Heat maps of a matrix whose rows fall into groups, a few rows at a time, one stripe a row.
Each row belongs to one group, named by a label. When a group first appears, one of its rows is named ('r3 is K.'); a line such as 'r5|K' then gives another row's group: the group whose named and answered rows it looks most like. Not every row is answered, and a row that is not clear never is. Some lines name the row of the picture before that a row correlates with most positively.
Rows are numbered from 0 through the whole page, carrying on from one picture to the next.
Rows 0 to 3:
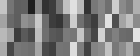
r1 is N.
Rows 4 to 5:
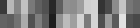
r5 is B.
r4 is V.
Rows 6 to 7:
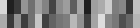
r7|N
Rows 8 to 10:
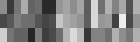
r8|B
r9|B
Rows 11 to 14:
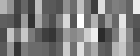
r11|N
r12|B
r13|V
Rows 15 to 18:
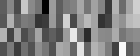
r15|V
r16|V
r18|B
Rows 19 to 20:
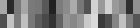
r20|V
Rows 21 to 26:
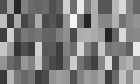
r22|N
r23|V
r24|N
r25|N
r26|V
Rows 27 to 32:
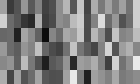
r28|N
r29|V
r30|N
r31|V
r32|N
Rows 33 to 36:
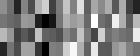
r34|V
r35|N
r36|V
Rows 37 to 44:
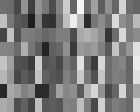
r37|B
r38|N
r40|V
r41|N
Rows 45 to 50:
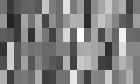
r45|B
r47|B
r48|V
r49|V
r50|N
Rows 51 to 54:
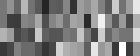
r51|V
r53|N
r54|B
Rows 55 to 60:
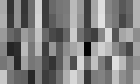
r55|N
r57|N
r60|N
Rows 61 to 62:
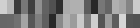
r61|N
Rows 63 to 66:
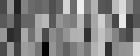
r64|B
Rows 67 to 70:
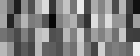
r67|B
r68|B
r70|N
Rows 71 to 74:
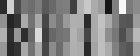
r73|N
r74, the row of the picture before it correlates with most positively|68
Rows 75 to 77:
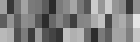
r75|B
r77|N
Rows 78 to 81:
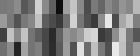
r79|N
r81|V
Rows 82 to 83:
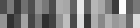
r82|B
